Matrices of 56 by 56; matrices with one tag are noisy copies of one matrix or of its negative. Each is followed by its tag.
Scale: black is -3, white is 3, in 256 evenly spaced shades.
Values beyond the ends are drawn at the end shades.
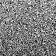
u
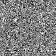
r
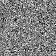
r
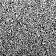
u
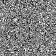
r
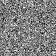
r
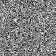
r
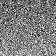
u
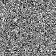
r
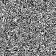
r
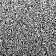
u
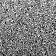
u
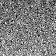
u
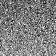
u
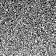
u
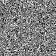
r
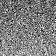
u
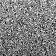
u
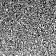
u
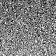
u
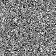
r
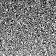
u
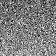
u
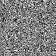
r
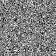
r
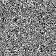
r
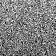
u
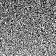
u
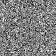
r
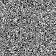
r
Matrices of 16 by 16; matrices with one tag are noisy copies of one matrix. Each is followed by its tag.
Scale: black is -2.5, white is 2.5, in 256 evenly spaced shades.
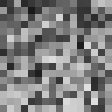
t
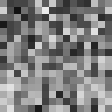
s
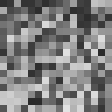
t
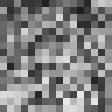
t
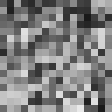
t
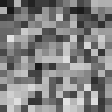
t
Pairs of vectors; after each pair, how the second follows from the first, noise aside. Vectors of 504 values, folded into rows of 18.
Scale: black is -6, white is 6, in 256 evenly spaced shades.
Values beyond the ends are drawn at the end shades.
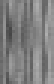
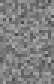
shuffled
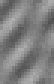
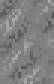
partly zeroed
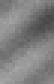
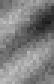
scaled up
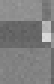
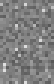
shuffled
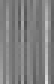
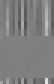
partly zeroed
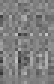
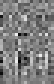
scaled up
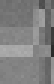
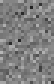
shuffled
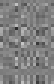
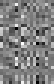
scaled up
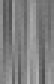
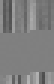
partly zeroed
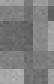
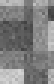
scaled up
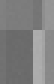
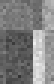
scaled up
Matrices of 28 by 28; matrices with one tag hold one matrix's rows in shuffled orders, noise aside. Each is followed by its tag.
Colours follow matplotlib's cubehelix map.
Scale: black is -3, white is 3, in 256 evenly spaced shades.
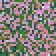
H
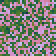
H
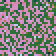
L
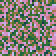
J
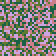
H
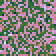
J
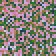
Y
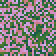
L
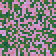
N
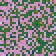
L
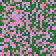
Y
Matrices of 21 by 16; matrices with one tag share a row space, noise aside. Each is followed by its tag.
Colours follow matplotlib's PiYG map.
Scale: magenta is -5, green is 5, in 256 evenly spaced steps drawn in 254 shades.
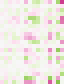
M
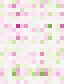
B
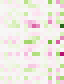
M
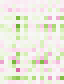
B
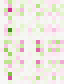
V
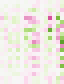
M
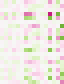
M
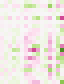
M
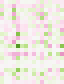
B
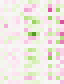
M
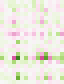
B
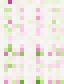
V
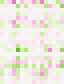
B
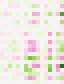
M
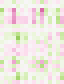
B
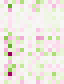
V
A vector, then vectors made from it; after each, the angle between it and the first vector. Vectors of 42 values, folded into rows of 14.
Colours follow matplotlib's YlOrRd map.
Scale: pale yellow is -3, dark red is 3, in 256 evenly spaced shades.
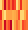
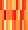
nearly opposite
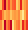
nearly parallel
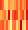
partly opposed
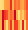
orthogonal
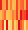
partly opposed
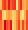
nearly parallel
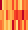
partly opposed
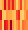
nearly parallel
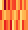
nearly parallel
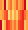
orthogonal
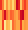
nearly opposite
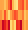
orthogonal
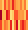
partly aligned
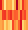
nearly opposite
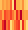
orthogonal
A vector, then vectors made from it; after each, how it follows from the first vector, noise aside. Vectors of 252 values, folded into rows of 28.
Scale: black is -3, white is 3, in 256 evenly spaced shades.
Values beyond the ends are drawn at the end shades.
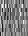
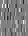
partly zeroed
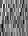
sign-scrambled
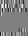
partly zeroed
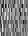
negated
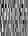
negated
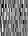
negated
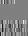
partly zeroed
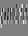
partly zeroed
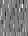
partly zeroed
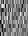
sign-scrambled
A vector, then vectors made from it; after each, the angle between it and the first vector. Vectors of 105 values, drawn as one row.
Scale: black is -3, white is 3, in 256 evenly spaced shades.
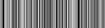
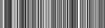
nearly opposite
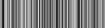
nearly parallel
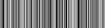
nearly parallel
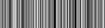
partly opposed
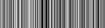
orthogonal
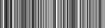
nearly opposite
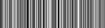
partly opposed
